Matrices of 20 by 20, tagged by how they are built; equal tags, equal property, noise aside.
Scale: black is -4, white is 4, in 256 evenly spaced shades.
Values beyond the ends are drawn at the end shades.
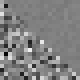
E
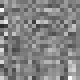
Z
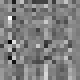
Z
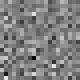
Z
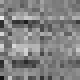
Z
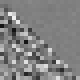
E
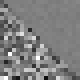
E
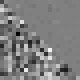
E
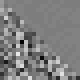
E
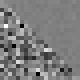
E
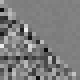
E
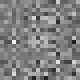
Z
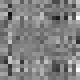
Z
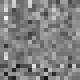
Z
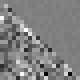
E
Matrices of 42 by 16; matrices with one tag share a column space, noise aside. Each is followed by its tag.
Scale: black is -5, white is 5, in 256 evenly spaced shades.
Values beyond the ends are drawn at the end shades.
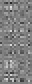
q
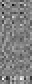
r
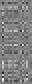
q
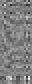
r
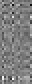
r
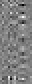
r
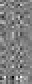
r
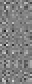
q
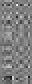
r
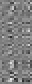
q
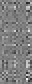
q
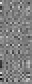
q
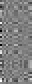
q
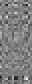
r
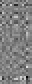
r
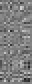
q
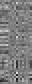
q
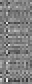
q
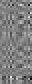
r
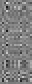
q
